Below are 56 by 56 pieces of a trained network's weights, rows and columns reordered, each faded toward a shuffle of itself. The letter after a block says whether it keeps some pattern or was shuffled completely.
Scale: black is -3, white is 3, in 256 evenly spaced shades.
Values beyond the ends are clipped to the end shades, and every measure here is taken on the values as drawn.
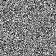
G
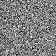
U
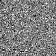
G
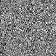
G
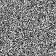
U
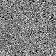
G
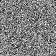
U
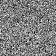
U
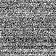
G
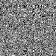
G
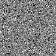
G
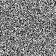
U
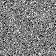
U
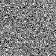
G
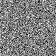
G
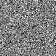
U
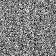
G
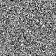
G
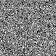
U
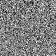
U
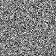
G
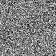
U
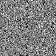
G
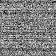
G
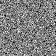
U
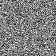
U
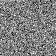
U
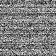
G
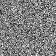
U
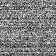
G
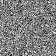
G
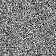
U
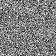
U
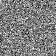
U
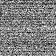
G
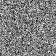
U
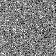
G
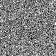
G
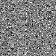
G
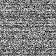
G
